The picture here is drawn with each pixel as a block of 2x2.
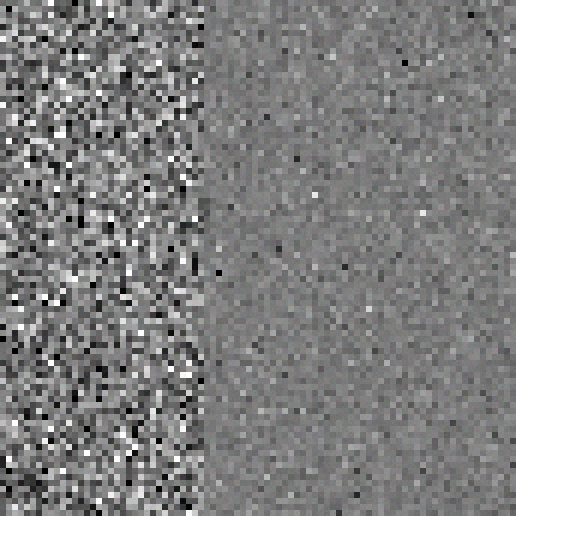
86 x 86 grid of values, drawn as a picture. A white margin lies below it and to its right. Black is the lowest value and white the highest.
No row or column stands out. No regular stripes run through it. The grain is fine, like static. A vertical seam about 40% of the way across splits the table, and the right part is calmer. Neither half mirrors the other. The distribution is heavy-tailed on both sides.
